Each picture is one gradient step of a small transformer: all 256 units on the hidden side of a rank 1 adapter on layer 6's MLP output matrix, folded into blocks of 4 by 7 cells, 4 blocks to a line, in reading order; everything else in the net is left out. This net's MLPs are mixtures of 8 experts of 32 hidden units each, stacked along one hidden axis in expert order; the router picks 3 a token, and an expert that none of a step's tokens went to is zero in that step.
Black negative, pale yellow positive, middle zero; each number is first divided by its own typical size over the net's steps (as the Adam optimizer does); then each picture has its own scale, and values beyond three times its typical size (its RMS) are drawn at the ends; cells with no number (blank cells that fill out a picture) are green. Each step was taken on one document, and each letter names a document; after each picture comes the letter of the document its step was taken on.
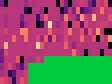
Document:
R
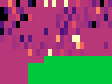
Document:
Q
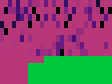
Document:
Q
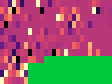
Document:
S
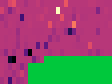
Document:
S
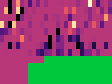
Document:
Q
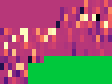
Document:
R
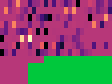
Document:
Q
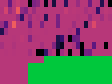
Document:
Q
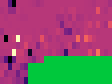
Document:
S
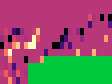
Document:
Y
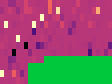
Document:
S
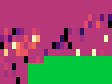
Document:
Y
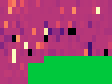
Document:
S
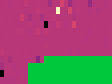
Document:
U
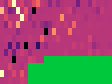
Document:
S
